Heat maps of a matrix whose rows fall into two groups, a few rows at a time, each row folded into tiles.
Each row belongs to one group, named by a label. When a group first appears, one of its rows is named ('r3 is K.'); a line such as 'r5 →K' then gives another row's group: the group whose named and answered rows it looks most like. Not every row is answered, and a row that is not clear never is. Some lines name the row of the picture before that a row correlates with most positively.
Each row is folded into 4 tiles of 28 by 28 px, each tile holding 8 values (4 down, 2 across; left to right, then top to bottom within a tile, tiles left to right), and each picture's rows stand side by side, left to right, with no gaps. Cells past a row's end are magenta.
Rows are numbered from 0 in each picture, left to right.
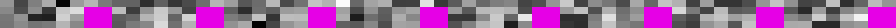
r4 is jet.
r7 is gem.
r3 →gem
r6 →jet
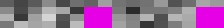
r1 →gem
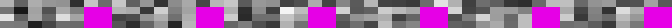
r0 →gem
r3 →jet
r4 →jet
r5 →gem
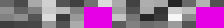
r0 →jet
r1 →gem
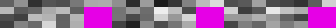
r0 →jet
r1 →jet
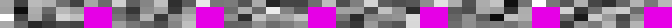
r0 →gem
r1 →gem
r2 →jet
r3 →jet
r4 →gem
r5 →jet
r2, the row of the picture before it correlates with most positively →1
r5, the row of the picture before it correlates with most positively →0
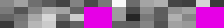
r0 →jet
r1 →gem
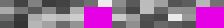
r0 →jet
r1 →gem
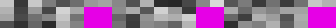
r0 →gem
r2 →jet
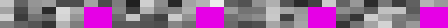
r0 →gem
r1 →gem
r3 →jet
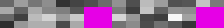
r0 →jet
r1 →gem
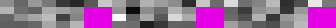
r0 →jet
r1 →gem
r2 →gem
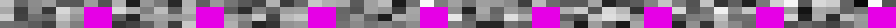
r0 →gem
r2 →gem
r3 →gem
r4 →gem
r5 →jet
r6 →jet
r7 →gem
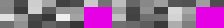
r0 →gem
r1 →gem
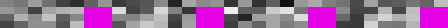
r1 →jet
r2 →jet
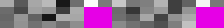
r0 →gem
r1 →gem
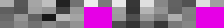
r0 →gem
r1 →gem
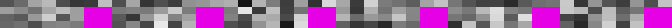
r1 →jet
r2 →jet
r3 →gem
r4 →jet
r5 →jet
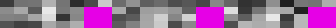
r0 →jet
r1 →jet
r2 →jet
